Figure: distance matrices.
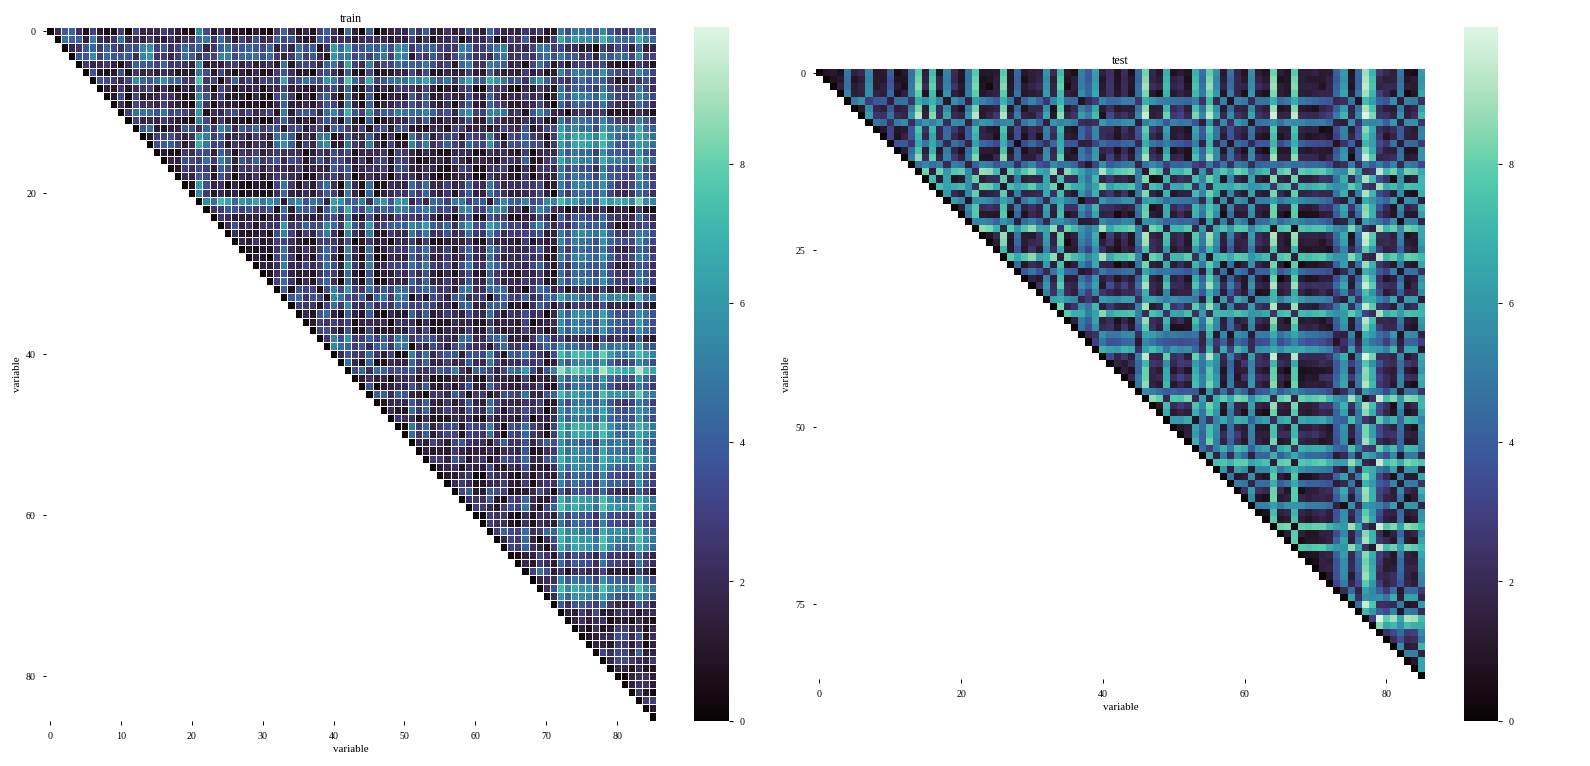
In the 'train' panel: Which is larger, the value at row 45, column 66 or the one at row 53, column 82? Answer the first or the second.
the second
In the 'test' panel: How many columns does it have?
86
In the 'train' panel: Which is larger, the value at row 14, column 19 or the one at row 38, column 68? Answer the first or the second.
the second
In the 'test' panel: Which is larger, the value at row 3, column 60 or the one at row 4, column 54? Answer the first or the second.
the second
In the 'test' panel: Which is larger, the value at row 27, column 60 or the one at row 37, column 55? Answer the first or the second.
the second
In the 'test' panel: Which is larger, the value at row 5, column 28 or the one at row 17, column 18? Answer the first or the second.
the second
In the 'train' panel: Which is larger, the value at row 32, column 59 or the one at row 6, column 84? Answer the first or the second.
the first
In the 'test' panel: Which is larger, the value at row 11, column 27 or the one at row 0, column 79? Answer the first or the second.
the second
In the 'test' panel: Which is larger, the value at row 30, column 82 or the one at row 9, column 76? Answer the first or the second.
the first
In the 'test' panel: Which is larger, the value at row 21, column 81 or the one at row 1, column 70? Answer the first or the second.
the first
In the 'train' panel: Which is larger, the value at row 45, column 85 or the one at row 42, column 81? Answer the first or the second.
the second
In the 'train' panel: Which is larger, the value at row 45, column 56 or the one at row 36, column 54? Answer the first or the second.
the first
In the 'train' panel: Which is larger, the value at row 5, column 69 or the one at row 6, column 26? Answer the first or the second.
the second
